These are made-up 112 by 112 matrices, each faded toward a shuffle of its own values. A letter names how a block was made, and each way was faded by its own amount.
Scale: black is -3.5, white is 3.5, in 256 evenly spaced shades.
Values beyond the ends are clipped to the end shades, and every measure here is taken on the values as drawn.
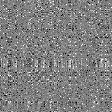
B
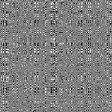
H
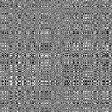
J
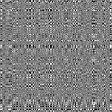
J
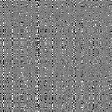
H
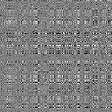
J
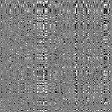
H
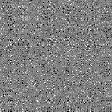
B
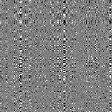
H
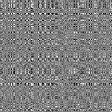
J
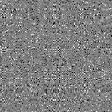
B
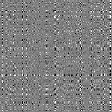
H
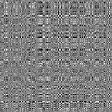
J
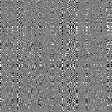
H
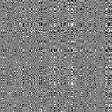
H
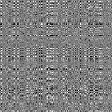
J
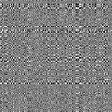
J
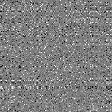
B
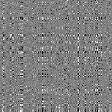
H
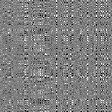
H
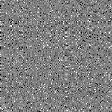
B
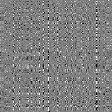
H
